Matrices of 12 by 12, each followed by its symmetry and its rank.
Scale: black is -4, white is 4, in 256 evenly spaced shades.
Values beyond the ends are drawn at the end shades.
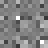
symmetric, rank two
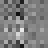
neither, rank two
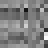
neither, rank two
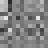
neither, rank two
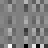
neither, rank one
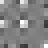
symmetric, rank two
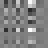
neither, rank one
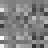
neither, rank two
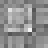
symmetric, rank two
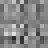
neither, rank two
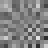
symmetric, rank two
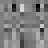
neither, rank two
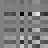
neither, rank one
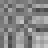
symmetric, rank two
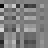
neither, rank one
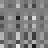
neither, rank one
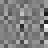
neither, rank two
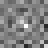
symmetric, rank two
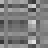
neither, rank one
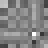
symmetric, rank two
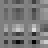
neither, rank one
